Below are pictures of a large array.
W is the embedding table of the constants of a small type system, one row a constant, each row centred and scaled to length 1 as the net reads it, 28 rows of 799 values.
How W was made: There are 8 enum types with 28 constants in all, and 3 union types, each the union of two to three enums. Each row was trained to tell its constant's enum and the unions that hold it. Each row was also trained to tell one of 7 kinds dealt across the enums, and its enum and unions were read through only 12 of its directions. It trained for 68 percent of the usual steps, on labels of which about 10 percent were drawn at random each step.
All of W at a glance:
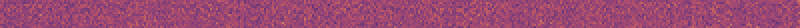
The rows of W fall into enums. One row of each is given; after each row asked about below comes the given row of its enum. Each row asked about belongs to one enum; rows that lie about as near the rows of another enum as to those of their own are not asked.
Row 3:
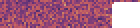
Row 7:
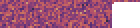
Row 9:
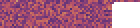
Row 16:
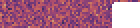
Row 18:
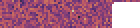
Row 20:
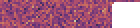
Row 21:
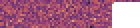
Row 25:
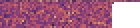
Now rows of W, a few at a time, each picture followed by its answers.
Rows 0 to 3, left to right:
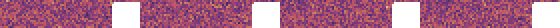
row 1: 21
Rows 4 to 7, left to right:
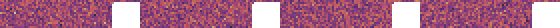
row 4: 16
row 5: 25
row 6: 21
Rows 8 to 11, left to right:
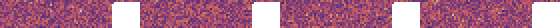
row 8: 9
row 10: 3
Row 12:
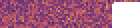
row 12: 3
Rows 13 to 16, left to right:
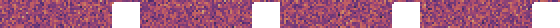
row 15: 16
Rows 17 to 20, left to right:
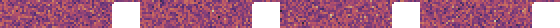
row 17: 18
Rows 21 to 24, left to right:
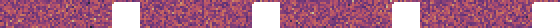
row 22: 16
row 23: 9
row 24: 3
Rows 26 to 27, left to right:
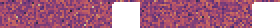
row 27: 21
